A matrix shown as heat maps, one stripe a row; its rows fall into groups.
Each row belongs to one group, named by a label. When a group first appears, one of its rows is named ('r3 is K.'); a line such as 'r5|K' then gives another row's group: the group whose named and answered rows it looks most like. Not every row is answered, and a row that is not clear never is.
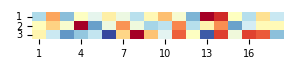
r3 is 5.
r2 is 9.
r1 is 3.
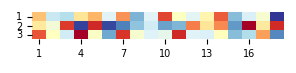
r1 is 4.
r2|5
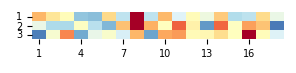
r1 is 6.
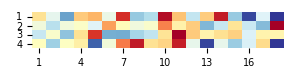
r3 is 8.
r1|4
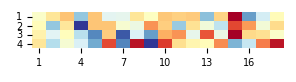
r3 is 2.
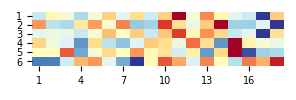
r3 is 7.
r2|4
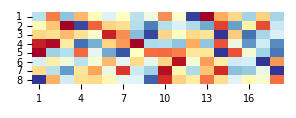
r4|6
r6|7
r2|5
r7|4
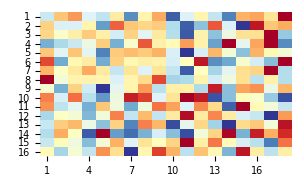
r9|2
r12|7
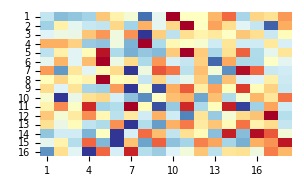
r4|6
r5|8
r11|9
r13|2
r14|5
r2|7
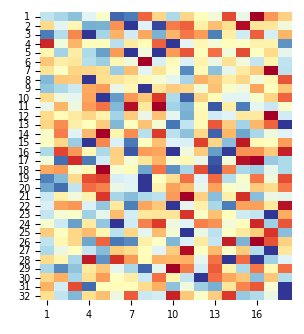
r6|6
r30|3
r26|5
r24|5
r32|4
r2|2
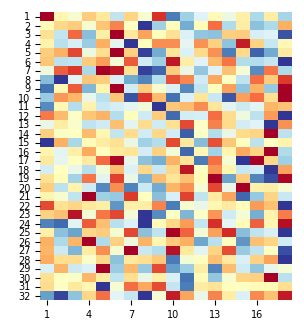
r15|3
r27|4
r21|9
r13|7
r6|4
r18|7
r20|2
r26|9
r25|4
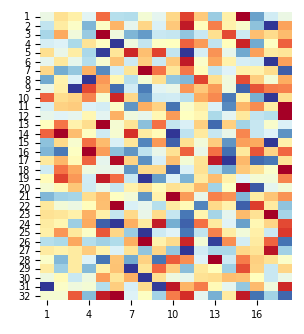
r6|7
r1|8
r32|8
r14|6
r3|5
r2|7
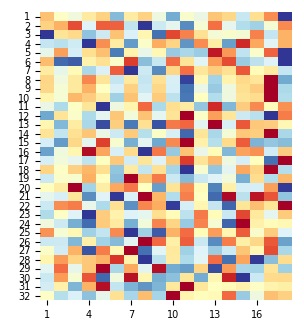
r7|2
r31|8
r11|2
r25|2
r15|8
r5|3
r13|2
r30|9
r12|7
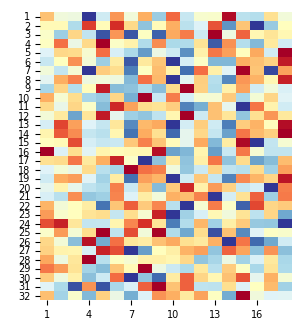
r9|8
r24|6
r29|6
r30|2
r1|6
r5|5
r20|7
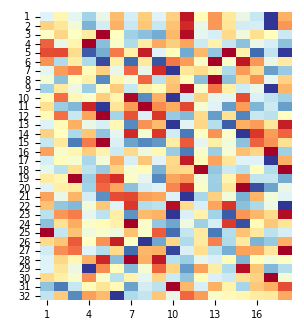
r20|8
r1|7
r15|8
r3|8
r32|8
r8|2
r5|6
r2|7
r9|7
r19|8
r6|2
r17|7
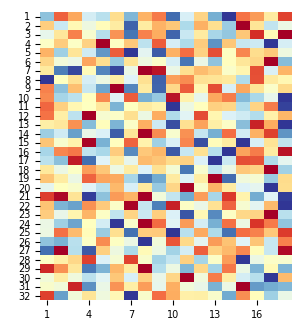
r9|2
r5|2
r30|7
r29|6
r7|5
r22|4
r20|7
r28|9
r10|4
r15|9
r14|5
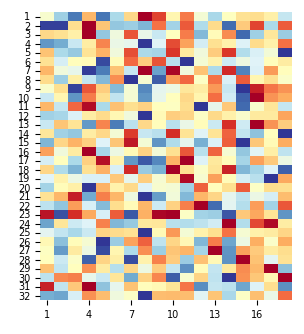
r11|9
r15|9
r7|6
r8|2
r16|9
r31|9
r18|4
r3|9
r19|7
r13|5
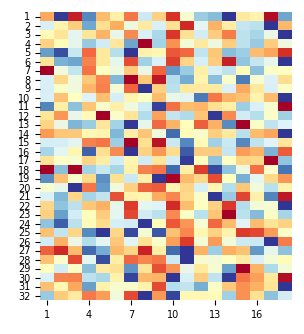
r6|4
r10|3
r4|6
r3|4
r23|4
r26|7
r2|7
